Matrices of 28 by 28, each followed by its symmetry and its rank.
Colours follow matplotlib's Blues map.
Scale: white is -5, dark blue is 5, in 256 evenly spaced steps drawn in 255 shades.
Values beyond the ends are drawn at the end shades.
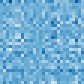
neither, rank five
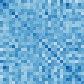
symmetric, rank five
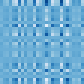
neither, rank one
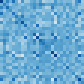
symmetric, rank five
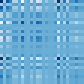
symmetric, rank one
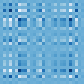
symmetric, rank one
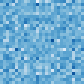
neither, rank five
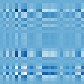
neither, rank one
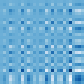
symmetric, rank one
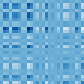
symmetric, rank one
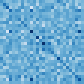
symmetric, rank five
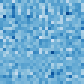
neither, rank five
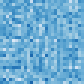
neither, rank five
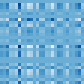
neither, rank one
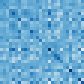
symmetric, rank five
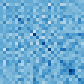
symmetric, rank five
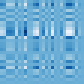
neither, rank one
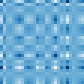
symmetric, rank one
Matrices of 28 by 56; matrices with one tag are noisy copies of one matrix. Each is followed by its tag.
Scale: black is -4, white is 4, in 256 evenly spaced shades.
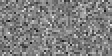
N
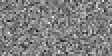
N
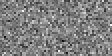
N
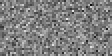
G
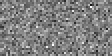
G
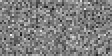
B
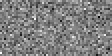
B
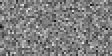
G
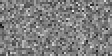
G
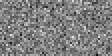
B
